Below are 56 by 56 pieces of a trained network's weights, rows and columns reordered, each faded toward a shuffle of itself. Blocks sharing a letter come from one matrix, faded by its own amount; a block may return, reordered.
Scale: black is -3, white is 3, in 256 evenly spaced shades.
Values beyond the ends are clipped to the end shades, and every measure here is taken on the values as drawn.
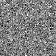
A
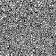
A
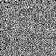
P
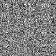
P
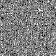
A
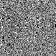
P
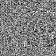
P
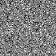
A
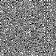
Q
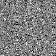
A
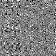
Q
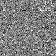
A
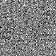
A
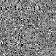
Q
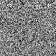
P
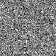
A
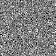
A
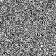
P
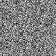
P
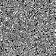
A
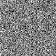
P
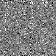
Q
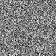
P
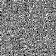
A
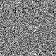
P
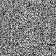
P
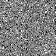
A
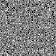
Q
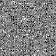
Q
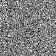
A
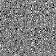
Q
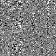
Q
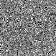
A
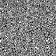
A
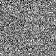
P
